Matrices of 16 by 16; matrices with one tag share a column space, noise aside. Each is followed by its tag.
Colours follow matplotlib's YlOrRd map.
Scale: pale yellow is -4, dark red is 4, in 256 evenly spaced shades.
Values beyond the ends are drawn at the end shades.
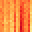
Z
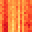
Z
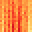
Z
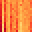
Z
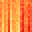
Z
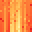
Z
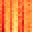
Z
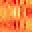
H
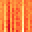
Z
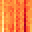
Z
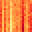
Z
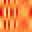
H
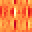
H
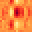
H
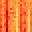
Z
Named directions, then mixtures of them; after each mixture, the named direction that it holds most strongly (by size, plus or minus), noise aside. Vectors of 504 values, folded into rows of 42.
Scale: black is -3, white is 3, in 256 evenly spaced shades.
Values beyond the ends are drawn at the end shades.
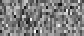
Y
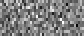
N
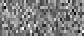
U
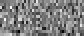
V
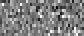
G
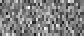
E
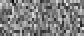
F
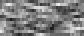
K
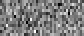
Y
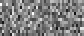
N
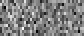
U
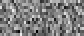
F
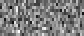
V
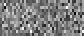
U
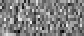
V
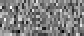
V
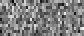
F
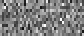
U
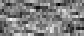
K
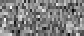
V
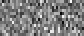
G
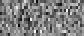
Y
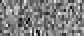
Y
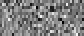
N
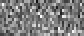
G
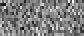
U
